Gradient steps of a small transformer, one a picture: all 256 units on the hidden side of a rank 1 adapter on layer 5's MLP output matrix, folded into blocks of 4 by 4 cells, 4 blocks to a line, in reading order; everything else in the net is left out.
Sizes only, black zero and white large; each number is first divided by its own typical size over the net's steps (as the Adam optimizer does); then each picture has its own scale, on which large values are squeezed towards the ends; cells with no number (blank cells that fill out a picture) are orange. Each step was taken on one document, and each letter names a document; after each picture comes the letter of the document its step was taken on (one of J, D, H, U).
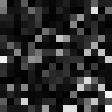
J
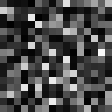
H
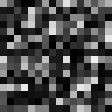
H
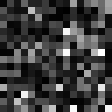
J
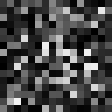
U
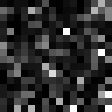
J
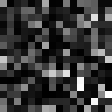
J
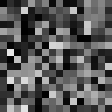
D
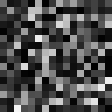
H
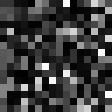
H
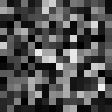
U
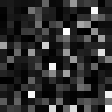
J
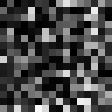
H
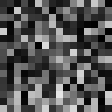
U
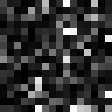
H
